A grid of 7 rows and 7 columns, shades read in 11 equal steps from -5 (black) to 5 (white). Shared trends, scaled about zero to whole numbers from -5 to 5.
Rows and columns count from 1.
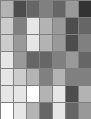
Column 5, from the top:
-1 1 1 0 2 4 4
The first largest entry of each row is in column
1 3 3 1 1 3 1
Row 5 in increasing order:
0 0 0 2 2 3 4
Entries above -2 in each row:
5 6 6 7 7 6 7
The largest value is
5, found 2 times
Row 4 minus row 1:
2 3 0 -1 1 0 2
